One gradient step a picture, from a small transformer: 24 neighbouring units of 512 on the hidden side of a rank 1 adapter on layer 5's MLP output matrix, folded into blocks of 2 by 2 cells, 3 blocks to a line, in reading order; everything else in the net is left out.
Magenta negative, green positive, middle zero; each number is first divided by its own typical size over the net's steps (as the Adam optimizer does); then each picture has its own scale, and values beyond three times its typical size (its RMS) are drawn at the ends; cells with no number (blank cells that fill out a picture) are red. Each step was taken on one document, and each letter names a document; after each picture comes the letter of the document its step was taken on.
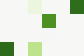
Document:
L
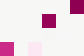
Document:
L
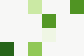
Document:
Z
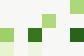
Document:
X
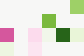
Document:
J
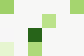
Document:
J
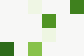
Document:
Z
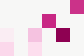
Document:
J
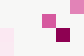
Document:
J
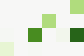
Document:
X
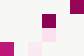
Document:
L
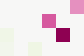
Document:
J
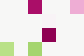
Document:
Z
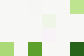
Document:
Z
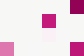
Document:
L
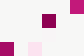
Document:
L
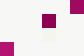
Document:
L
